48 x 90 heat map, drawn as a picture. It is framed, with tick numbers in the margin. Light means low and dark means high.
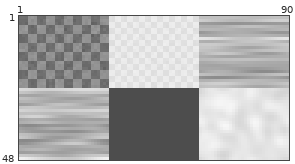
The table splits into 2 rows of 3 panels. Panel 1,1: middling, checkered. Panel 1,2: very low, checkered, faint in contrast. Panel 1,3: low, streaked across. Panel 2,1: low, streaked across. Panel 2,2: high, flat. Panel 2,3: very low, blotchy, faint in contrast.
